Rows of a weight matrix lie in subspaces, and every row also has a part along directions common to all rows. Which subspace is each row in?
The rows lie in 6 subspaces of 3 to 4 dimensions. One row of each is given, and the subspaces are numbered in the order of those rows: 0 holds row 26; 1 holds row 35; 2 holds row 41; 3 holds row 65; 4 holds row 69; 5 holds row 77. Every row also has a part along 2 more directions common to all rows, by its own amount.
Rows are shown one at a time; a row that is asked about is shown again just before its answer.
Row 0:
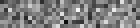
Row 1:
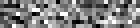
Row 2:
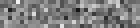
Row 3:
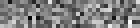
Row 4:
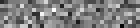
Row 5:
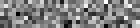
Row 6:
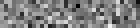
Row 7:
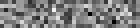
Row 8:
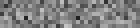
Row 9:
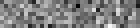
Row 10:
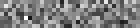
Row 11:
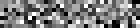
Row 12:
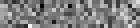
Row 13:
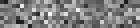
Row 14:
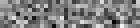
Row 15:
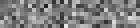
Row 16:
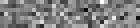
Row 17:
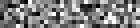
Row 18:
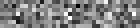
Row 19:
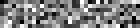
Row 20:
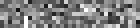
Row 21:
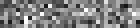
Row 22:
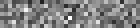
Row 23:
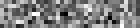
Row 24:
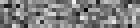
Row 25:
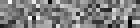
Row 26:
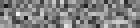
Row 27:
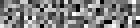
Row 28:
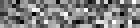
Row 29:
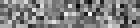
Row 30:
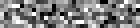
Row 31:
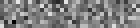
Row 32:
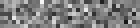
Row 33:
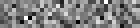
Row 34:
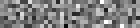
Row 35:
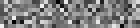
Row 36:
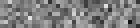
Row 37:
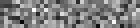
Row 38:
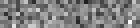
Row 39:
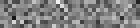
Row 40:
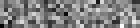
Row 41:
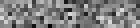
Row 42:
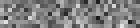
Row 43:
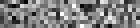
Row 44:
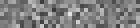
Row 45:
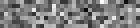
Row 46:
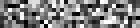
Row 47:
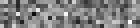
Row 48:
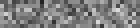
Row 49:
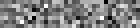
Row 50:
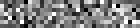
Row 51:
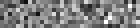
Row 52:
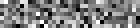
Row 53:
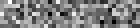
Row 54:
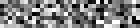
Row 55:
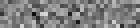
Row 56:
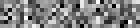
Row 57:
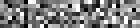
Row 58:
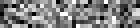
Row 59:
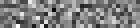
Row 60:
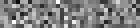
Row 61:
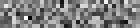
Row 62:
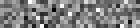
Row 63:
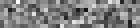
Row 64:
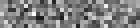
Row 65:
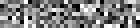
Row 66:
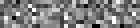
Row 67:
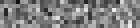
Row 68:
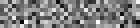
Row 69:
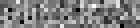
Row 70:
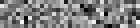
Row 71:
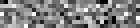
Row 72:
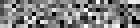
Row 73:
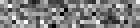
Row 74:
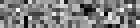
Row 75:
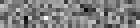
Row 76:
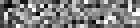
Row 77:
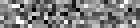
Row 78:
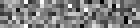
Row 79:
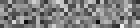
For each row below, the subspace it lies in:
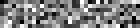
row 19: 4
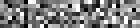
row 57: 2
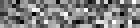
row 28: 4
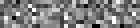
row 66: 1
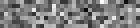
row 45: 5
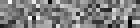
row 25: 0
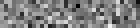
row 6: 2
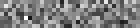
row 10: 0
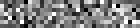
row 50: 2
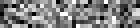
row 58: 2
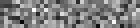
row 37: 4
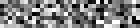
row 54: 3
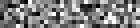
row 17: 3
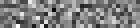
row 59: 5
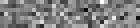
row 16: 5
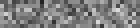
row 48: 2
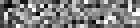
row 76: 3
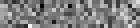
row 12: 2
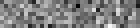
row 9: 2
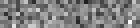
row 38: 4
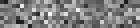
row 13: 5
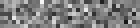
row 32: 2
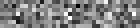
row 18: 2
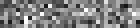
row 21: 3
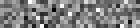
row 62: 5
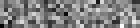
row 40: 3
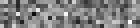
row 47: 4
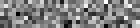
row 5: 0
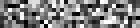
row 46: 1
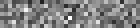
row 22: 2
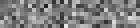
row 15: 1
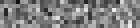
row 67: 4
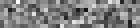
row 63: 4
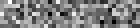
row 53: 0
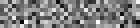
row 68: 1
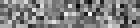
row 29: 2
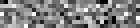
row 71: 5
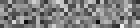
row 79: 1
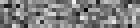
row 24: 4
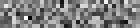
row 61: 0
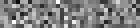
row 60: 1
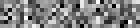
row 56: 0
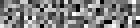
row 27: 1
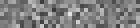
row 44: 5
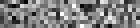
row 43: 3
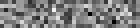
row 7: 5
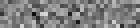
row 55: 5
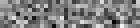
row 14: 1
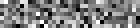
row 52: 5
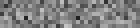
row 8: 0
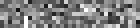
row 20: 3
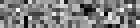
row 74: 3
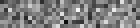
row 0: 4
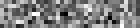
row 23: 3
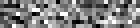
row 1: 4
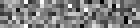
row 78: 2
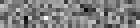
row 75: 3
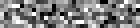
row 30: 5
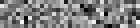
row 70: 3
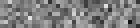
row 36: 0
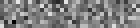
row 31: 1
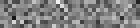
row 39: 1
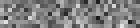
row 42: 0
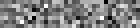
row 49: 0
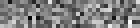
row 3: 0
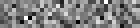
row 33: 0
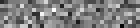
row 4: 5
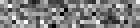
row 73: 1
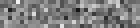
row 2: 4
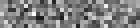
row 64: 2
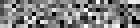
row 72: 4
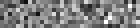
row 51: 3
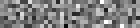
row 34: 1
